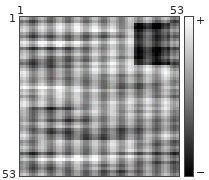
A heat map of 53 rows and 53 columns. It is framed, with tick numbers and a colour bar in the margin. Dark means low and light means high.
Odd patch: lower, in the top right. Ninth with the lowest average: top right. Stripes: upright, repeating 9 times.
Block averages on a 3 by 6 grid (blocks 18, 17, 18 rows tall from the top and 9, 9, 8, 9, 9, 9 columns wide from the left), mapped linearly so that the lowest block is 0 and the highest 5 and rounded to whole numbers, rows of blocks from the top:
4 3 5 5 2 0 / 5 3 5 4 5 4 / 4 3 4 3 4 2
